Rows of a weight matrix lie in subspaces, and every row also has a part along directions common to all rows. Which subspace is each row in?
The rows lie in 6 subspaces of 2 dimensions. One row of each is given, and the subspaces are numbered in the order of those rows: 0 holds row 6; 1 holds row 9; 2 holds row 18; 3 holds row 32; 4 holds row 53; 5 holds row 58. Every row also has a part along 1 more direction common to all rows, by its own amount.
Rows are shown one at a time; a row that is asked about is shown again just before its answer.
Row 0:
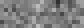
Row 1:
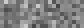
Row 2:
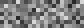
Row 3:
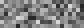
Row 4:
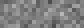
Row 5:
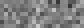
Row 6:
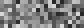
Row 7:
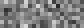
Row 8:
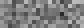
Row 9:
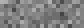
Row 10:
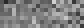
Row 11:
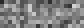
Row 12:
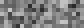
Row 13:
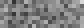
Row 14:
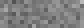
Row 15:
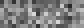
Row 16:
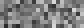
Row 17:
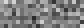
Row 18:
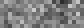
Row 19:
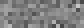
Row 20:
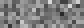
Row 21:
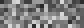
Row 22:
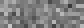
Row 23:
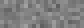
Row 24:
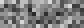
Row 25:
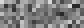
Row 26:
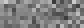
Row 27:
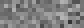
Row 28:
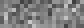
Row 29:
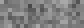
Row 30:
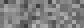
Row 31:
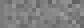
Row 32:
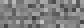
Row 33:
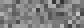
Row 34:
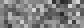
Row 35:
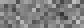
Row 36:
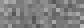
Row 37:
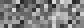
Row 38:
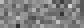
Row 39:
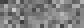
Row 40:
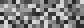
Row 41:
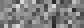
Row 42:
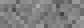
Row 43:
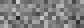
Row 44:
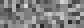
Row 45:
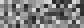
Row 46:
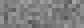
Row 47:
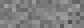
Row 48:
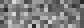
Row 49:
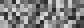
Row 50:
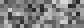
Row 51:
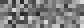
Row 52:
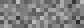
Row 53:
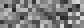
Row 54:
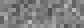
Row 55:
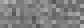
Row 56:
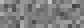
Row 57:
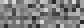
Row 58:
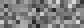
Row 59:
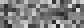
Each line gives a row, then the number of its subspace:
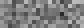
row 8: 1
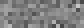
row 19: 3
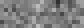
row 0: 5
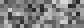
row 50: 2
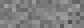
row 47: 4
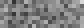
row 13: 1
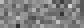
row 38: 4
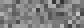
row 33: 0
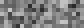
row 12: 2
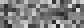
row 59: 3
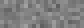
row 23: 4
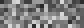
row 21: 1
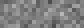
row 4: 0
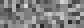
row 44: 4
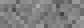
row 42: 5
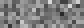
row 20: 3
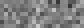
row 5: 5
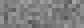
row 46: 0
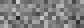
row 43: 5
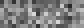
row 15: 2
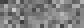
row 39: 1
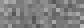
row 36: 3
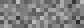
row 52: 5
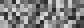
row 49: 5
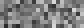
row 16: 0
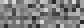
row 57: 3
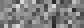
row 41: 0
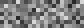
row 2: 5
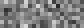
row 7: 4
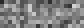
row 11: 2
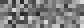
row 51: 1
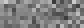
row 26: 3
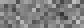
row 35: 5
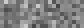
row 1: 4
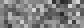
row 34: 2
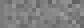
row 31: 1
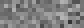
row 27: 4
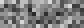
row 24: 2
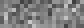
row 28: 0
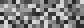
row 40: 5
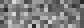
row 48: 1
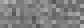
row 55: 3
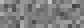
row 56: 2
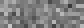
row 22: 3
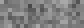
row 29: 2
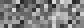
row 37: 0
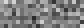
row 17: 3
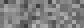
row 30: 4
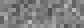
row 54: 0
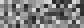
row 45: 4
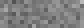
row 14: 1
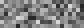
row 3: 4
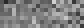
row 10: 3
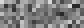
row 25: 2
